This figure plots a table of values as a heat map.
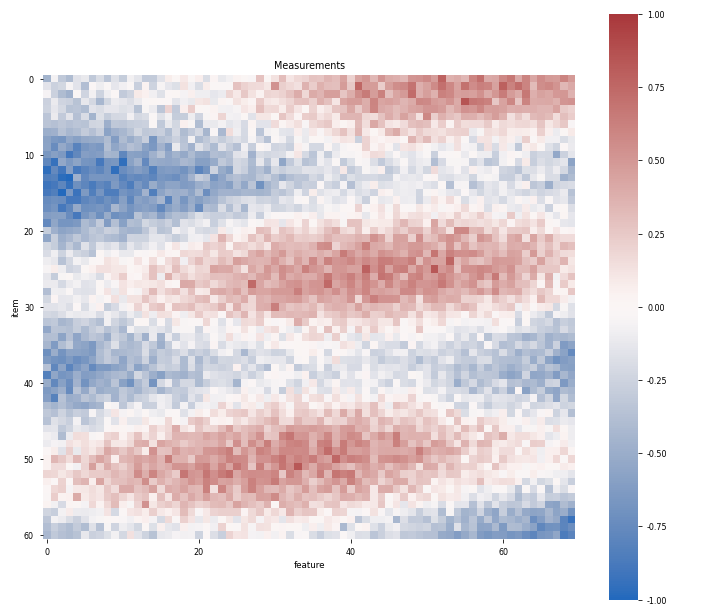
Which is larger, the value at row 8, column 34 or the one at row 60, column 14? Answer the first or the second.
the first
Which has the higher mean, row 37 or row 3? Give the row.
3
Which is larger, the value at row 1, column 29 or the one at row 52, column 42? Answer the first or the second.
the second
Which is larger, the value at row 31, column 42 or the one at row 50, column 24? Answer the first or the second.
the second
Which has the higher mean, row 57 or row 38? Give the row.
57
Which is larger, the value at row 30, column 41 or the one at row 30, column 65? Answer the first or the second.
the first
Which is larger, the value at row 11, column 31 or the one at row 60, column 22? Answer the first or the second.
the second
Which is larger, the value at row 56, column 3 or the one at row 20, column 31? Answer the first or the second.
the second
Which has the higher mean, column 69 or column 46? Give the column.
46
